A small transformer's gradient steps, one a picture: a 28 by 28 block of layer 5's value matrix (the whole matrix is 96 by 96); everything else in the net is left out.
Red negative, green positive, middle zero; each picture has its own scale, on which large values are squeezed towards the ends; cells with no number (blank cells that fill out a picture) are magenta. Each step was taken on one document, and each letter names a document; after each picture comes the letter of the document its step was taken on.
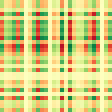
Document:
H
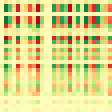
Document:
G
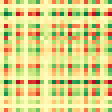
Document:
G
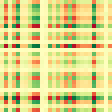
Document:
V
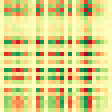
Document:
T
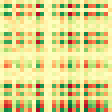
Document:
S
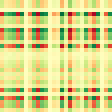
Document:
H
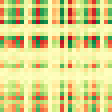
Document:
H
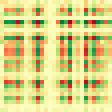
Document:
S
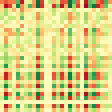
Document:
S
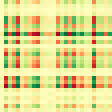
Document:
V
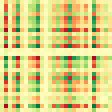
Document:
V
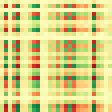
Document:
V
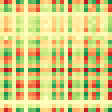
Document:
G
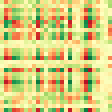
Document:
T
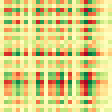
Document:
T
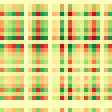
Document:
H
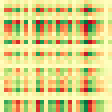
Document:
T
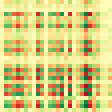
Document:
T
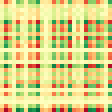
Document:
G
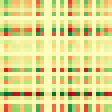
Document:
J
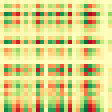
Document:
T
